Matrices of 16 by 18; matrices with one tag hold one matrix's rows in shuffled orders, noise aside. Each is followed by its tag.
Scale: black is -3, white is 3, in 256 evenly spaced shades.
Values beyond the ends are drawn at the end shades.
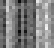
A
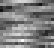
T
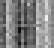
A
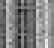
A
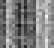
A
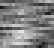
T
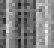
A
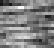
T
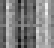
A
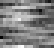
T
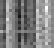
A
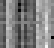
A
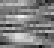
T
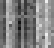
A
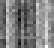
A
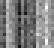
A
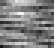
T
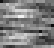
T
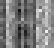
A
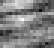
T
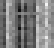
A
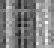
A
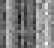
A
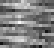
T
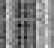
A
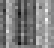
A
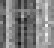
A
